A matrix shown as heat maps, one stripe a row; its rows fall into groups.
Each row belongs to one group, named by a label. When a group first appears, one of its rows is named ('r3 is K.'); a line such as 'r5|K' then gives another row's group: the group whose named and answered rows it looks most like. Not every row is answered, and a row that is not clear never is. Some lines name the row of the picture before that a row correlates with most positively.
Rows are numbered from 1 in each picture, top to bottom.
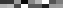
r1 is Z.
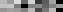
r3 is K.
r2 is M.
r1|K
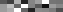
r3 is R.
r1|Z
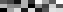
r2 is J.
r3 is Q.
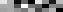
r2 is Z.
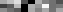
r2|Z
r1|R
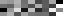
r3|Q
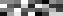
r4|Q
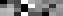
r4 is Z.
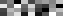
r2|K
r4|Q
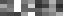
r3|R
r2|K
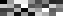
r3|Z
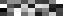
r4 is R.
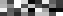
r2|K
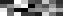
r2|J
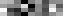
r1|M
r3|J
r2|J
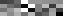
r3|J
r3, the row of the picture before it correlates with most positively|2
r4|K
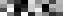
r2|M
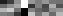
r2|J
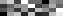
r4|Q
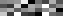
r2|Z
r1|J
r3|K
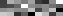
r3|K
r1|Q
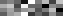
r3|K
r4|J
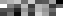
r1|K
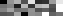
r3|Q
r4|Z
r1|Q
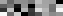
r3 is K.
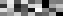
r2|M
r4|K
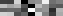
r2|R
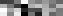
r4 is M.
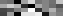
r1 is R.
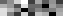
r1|J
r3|M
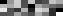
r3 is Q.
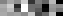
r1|J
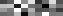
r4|Z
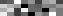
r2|M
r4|J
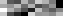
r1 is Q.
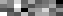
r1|K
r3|Z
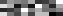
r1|Q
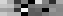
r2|M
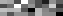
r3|R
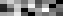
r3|Z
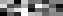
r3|J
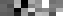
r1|Z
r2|Z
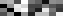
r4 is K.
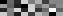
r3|Q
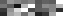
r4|Q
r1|Q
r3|J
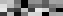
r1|M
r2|M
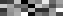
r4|J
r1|Z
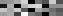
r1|J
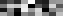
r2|J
